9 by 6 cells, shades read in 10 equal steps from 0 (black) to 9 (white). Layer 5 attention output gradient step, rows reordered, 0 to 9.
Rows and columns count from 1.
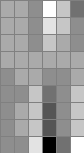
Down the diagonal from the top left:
6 6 5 6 5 7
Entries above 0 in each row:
6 6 6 6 6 6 6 6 5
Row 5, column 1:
5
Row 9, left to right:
5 5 8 0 4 9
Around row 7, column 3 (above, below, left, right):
7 7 6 3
